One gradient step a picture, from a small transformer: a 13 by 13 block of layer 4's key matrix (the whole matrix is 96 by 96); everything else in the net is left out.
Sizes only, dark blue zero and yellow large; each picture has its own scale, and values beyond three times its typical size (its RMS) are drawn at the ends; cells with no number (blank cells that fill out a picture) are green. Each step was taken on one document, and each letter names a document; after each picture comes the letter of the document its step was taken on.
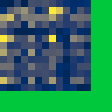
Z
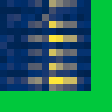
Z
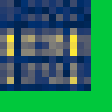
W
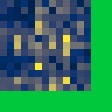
W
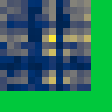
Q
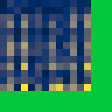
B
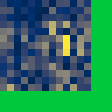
W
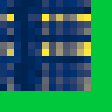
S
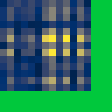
W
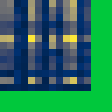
Z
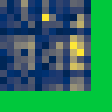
B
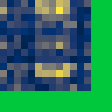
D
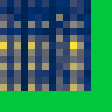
B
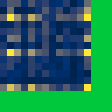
S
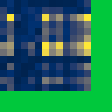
S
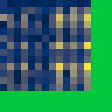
B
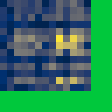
W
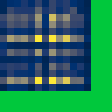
Z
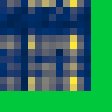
D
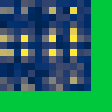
Q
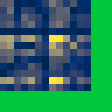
Z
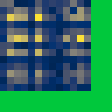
Q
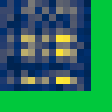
Q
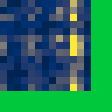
B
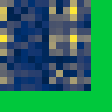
Q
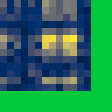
Q
